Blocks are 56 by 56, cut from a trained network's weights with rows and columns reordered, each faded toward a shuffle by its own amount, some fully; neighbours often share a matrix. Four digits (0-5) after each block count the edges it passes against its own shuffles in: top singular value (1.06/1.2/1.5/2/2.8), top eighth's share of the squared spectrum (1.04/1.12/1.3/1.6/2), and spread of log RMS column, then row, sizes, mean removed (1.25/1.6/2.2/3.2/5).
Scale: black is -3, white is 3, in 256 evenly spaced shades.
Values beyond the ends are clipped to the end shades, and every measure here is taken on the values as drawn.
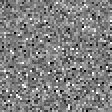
1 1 0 0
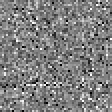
2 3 2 1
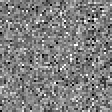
1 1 1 0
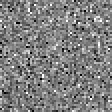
1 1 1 0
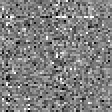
3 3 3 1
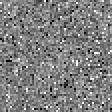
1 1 1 0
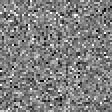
1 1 1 0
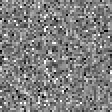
2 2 2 0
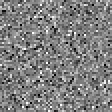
1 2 2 0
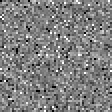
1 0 0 0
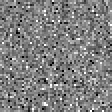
1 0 0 0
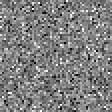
0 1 0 0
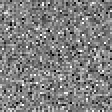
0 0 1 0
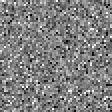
0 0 0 0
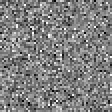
2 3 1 1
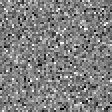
0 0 0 0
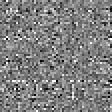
3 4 2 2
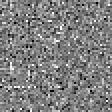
1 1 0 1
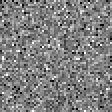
0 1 0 0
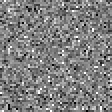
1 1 0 0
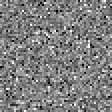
1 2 0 0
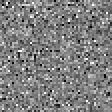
1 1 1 0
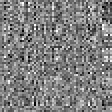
4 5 3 2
